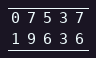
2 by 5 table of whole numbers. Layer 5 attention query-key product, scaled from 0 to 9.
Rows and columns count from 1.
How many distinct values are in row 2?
4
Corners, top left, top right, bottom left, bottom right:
0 7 1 6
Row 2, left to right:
1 9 6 3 6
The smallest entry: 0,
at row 1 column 1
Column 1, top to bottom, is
0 1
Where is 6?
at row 2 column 3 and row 2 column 5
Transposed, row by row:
0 1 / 7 9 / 5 6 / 3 3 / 7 6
